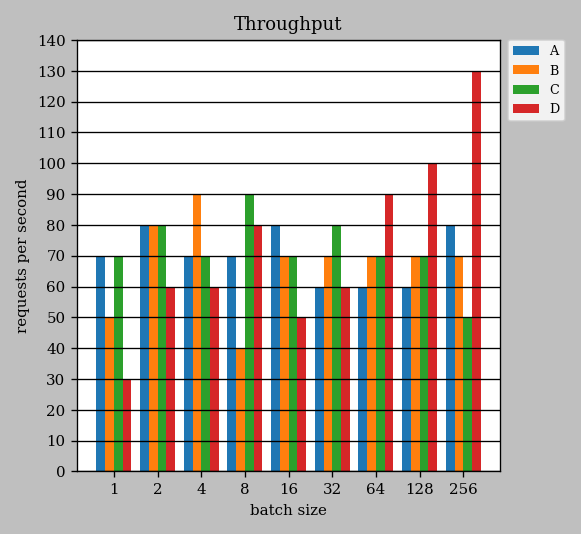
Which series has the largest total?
D
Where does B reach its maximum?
4
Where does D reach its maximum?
256
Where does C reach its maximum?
8
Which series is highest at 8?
C
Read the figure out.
Title: Throughput
x-axis: batch size, ticks 1 2 4 8 16 32 64 128 256
y-axis: requests per second, ticks 0 10 20 30 40 50 60 70 80 90 100 110 120 130 140
Legend: A, B, C, D
Values:
A: 70 80 70 70 80 60 60 60 80
B: 50 80 90 40 70 70 70 70 70
C: 70 80 70 90 70 80 70 70 50
D: 30 60 60 80 50 60 90 100 130
